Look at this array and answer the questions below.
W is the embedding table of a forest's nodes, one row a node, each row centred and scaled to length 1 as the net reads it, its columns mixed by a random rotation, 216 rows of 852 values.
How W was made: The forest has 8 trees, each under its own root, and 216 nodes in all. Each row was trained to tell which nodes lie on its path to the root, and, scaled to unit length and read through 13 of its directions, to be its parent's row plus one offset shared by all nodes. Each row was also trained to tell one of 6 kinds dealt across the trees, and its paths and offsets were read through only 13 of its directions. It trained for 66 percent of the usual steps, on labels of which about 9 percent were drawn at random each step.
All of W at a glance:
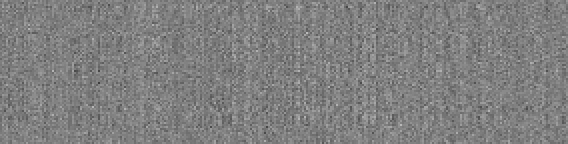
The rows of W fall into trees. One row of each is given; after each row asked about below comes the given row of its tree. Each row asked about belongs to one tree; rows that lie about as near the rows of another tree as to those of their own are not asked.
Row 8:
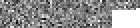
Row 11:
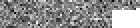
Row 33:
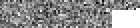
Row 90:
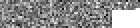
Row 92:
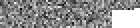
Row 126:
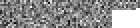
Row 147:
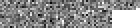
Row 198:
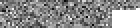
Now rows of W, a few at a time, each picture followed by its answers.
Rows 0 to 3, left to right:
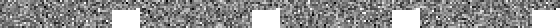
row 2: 92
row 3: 33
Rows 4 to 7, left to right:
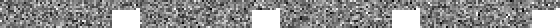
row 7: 11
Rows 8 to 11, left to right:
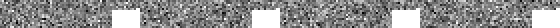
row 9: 11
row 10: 11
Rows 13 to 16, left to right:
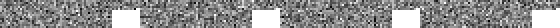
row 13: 33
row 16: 11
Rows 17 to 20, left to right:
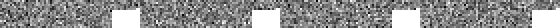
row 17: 147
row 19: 126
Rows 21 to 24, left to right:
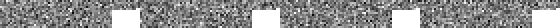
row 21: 11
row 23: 92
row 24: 126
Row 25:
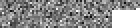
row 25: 198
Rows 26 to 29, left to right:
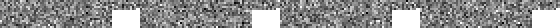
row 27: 8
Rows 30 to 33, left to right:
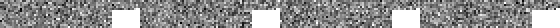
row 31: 8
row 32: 147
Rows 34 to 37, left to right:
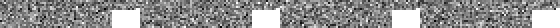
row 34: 8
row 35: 90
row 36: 11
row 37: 147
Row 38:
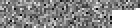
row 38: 198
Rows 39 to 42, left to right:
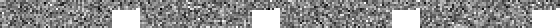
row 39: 90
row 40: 92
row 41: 11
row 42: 147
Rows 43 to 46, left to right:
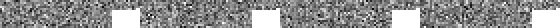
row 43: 11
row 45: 11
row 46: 147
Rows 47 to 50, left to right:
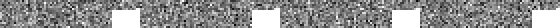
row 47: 126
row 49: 92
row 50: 90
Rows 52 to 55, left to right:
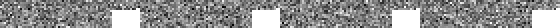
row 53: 198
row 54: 33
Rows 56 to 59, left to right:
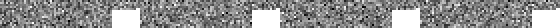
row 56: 126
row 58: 198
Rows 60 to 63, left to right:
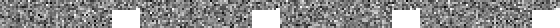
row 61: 33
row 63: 92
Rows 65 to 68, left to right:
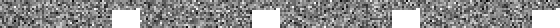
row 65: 147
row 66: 147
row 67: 198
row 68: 198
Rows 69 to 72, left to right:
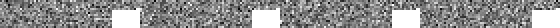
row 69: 126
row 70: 90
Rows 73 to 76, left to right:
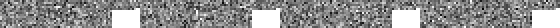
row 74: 33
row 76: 198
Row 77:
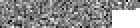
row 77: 90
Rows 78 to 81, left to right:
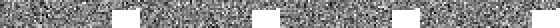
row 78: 147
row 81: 11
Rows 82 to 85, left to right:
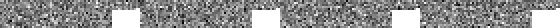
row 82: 90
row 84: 198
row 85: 8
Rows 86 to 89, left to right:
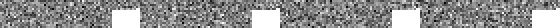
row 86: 198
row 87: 8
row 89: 147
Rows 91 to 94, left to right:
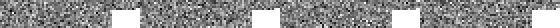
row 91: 11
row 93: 11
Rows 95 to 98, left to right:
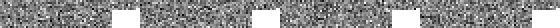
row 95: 11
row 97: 33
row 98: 147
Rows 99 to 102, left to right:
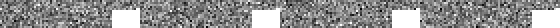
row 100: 90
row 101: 33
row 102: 90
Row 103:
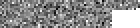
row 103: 33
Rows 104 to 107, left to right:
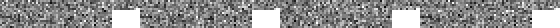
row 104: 147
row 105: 147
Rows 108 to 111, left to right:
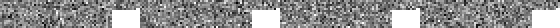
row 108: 33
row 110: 8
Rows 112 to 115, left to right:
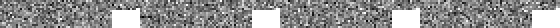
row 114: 92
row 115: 90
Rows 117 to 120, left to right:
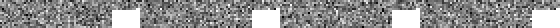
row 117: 92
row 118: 126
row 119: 8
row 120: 126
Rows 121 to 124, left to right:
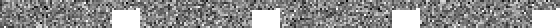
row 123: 198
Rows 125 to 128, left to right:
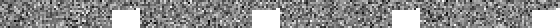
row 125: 147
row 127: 33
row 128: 147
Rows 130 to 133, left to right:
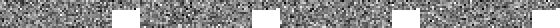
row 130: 8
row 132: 147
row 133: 198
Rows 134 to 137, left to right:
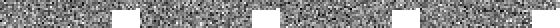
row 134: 8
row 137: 8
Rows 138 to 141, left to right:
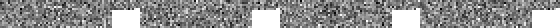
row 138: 92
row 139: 11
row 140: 33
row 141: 92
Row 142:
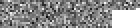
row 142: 198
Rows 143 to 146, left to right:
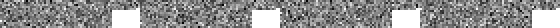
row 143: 147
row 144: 147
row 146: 198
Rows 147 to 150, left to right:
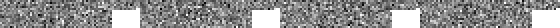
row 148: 92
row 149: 8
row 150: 33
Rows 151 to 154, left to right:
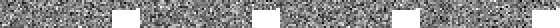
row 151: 198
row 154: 11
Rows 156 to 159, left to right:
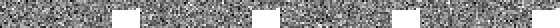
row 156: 147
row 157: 90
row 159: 92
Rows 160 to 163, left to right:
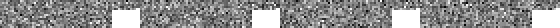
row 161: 147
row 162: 8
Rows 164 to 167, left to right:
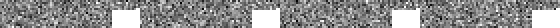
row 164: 90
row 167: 33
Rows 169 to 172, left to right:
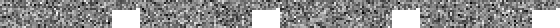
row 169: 8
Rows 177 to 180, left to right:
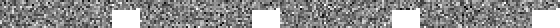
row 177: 147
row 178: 147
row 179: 147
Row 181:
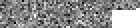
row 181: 126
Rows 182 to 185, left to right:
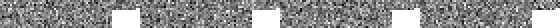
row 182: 8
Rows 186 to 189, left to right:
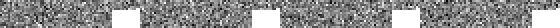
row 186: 147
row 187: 11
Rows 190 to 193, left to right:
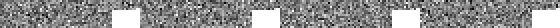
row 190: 92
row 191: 92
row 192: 33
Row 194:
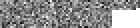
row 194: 11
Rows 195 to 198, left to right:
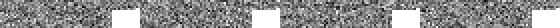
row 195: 198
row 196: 11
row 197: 33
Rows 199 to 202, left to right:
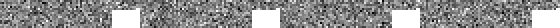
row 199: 90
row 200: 198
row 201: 8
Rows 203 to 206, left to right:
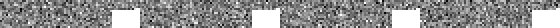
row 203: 90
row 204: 90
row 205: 33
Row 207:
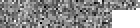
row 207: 8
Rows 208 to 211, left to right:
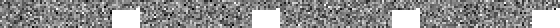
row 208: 147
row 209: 198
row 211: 33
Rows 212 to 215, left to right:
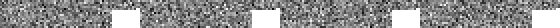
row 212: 8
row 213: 11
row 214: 33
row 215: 198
